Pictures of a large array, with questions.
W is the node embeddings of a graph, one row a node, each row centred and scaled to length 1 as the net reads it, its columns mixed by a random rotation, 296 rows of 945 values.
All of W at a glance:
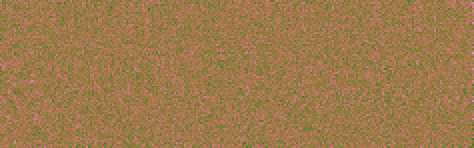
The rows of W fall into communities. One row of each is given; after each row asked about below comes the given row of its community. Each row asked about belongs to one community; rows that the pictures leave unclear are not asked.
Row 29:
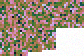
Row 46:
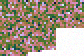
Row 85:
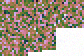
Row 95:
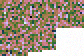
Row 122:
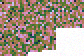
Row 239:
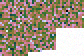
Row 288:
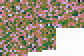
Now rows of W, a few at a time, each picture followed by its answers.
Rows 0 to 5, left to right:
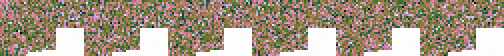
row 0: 122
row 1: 288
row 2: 46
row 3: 122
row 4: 46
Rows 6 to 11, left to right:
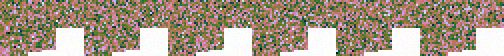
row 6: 239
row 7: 239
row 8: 46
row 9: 46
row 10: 288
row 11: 95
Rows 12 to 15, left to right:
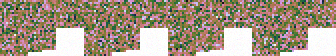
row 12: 95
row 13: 29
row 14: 46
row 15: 239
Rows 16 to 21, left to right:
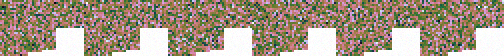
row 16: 29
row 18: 29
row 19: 46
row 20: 85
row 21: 29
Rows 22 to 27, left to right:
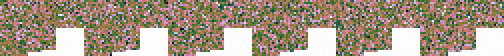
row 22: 46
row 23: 46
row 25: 122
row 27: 46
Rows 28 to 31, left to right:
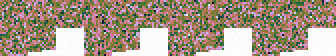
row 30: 46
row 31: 239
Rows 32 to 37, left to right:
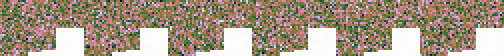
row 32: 46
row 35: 95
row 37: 122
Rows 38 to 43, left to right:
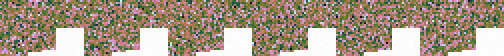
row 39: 46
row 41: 288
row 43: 95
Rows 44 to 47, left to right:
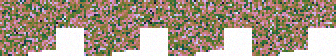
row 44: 85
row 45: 239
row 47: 122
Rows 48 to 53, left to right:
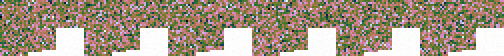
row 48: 239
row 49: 95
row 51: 95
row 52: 46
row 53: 29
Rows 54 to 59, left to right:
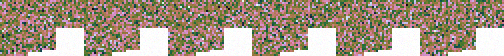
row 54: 122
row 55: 95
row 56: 46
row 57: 85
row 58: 288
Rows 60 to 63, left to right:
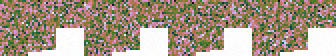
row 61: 122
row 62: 29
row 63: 239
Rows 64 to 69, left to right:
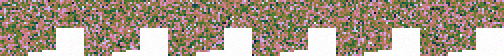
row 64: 95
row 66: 85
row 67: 29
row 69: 122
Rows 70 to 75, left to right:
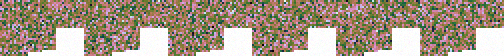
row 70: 85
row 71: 46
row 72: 46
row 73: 239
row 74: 46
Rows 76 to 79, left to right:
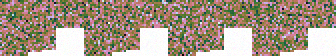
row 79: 29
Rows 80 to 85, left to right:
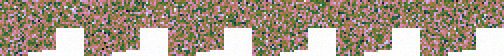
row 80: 29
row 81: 122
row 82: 239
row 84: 85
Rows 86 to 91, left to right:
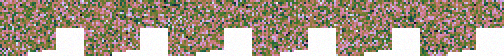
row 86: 29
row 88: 95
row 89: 122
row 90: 95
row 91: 122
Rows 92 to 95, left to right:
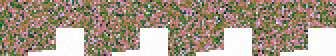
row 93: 29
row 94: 46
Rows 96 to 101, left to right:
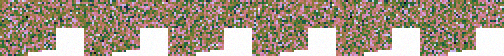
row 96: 85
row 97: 288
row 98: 46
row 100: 46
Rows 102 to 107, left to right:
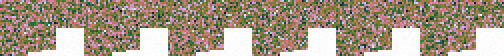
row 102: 85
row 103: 95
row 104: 46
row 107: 46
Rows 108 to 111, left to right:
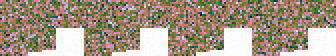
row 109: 95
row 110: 29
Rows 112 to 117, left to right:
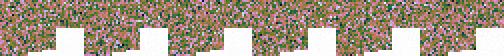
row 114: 239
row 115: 122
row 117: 85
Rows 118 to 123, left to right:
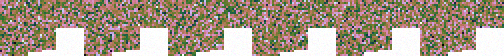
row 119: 85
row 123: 46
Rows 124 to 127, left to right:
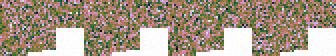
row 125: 122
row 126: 46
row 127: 95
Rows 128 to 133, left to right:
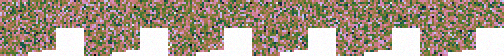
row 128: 122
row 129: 85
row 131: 122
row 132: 29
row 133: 29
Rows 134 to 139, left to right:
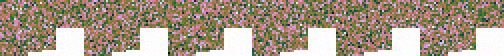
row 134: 85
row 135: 85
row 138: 122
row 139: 85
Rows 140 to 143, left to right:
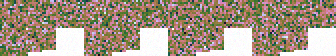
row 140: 95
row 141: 85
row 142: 85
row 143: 29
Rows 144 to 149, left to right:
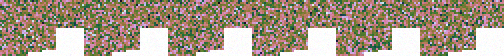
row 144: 85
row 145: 95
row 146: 239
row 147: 239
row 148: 288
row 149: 85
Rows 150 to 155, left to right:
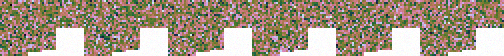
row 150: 29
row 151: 29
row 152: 29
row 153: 122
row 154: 29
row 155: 288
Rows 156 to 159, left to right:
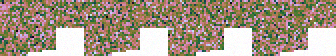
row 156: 122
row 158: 85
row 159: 29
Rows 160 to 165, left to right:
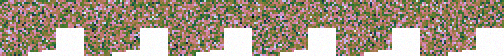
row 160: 29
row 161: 46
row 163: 239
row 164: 29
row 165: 85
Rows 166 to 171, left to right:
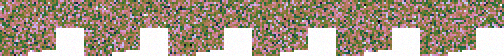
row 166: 122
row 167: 46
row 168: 122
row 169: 85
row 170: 122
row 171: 288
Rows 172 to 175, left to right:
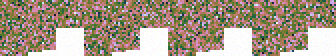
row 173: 46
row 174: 46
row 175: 95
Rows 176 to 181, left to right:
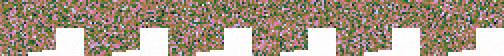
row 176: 29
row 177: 95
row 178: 85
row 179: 95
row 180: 95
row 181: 46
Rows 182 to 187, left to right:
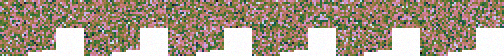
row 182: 29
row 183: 122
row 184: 95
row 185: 29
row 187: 288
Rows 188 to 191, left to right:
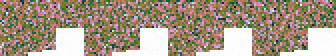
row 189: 288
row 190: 46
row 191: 85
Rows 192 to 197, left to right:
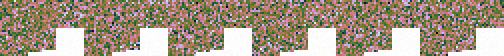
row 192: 239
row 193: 122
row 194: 122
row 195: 29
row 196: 122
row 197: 85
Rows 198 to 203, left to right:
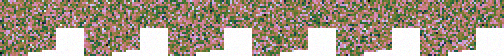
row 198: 288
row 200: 29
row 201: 239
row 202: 85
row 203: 85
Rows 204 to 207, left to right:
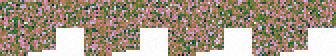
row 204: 95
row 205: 95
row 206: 85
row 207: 239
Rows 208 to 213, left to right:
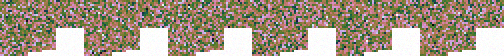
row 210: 29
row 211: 288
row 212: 46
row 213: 95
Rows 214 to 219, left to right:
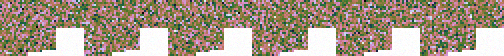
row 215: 239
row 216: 46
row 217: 29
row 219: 122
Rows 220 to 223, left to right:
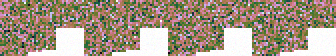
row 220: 122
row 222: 288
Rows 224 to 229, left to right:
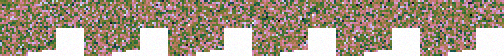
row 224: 288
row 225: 288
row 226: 122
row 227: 46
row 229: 29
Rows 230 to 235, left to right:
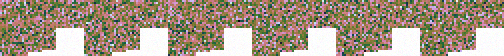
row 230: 122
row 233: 95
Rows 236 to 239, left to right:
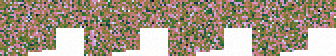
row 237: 29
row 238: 122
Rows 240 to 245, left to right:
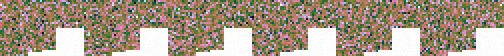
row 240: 122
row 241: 239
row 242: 95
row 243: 239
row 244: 95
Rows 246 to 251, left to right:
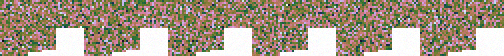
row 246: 29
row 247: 122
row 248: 85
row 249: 95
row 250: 85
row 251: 85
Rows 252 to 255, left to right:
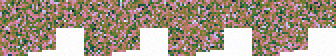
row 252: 85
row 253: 46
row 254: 95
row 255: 46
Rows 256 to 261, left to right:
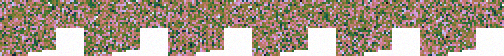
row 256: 122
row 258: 122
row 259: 95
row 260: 239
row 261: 85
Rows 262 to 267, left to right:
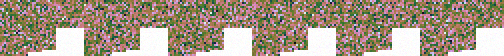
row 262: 85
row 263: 122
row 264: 122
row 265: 46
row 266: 29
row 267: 85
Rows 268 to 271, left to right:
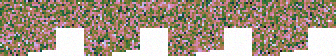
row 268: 95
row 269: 288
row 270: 46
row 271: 239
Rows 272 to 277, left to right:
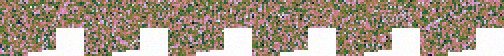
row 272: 29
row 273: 85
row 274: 122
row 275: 239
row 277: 85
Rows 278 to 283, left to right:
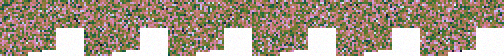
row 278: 95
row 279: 122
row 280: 85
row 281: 29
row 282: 29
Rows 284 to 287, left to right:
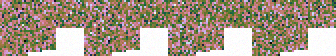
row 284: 85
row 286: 85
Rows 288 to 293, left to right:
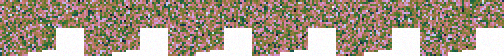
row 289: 85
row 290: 95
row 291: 122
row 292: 85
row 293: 29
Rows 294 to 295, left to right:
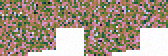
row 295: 29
